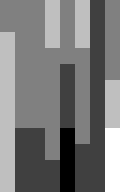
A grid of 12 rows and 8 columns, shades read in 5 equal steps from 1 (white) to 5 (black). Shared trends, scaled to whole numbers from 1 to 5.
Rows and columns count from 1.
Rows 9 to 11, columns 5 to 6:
5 3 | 5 4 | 5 4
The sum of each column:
26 40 40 35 48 36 48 25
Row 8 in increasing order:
2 2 3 3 3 3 4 4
